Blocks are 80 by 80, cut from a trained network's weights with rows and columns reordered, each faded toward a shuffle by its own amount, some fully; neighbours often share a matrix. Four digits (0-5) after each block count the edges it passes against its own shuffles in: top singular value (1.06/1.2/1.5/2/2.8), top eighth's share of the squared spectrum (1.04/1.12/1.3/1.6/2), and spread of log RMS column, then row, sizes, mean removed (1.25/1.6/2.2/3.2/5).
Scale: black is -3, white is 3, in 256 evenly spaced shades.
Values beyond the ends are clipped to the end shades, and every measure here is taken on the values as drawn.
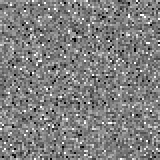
0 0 0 0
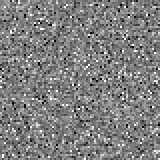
0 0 0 0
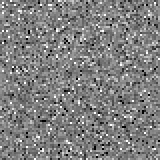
0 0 0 0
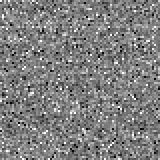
0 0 0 0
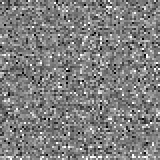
2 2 2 1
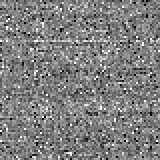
2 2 2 0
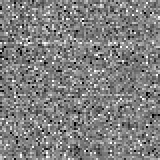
1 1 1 0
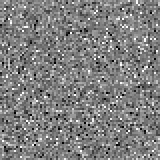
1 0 0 0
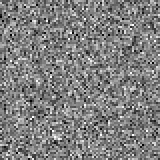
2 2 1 0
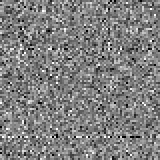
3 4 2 2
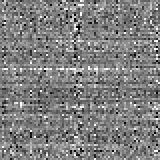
3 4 4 2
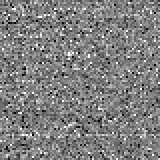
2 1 0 0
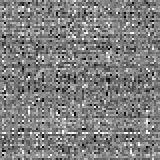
3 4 4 1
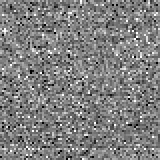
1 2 1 0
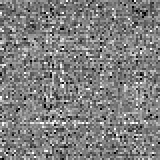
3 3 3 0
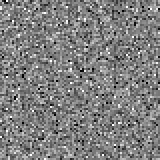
0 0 0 0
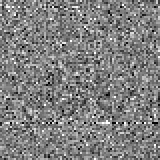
2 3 1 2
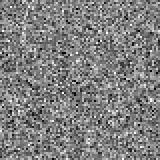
2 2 0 0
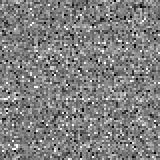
1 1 1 0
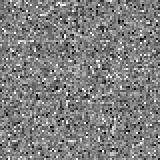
1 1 1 0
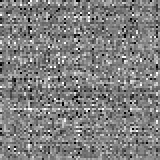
3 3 3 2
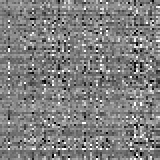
3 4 4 2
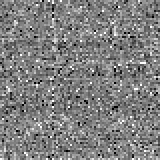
2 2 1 0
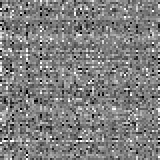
3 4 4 2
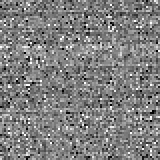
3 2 2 0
